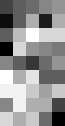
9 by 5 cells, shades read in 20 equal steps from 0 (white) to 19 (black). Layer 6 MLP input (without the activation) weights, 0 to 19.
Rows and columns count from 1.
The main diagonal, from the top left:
14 12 0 9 8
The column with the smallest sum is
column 3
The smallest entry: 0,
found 2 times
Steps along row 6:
up down up same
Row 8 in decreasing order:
14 9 6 6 1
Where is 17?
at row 2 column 4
